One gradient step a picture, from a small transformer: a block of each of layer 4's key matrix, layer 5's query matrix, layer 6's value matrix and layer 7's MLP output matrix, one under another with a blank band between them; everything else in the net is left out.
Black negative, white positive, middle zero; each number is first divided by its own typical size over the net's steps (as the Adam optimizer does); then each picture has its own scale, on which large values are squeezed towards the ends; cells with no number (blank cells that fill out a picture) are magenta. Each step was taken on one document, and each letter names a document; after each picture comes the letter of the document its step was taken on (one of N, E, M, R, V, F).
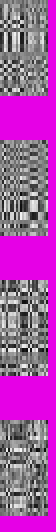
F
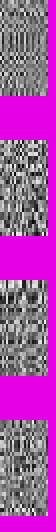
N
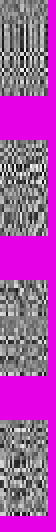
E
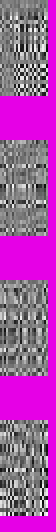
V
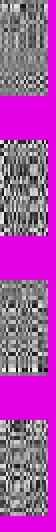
V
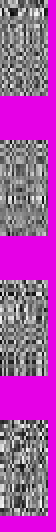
N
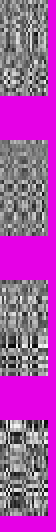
F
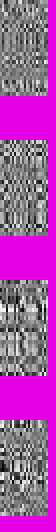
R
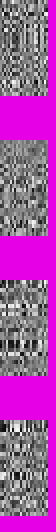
R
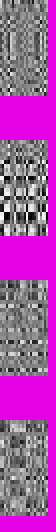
R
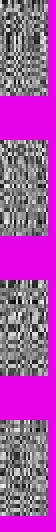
N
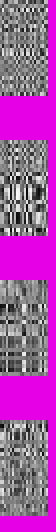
E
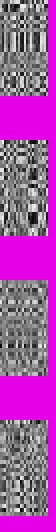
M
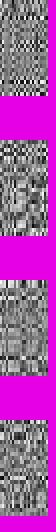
M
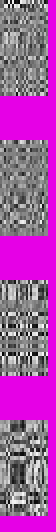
F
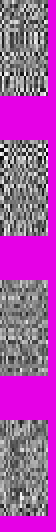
R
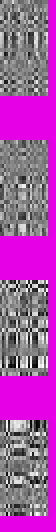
F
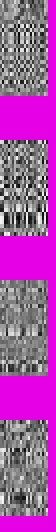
M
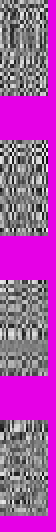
N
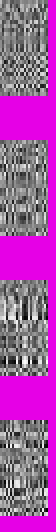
V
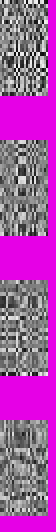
V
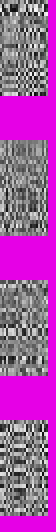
V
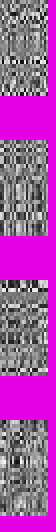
N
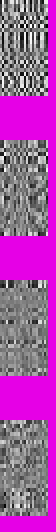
M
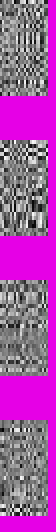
M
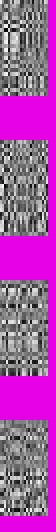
M
